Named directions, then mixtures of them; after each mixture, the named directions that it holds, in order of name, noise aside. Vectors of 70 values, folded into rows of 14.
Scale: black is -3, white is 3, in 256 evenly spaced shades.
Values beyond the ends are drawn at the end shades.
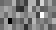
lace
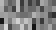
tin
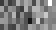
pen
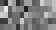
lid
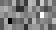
lace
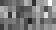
lid, pen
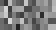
lace, lid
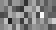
lace, lid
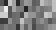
lid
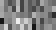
tin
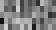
tin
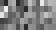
lace, lid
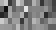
lid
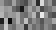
lace, tin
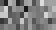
lid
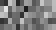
lid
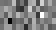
lace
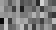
lace, tin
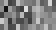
lid, pen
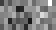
lace, pen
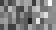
pen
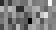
lace, pen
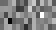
lace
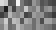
lid, tin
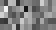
lid, pen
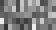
tin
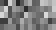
lid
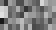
lid, tin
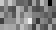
pen, tin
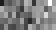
lid, pen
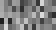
lace, tin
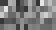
lace, lid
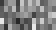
tin
